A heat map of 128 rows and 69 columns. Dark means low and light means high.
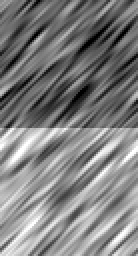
The histogram is bell-shaped. A horizontal seam about 50% of the way down splits the table, and the bottom part is higher. The grain runs diagonally up to the right.
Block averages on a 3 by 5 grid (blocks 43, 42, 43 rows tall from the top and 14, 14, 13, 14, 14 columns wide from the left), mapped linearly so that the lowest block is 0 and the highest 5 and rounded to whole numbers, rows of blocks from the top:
1 1 1 0 0 / 3 2 2 2 3 / 5 4 3 4 4
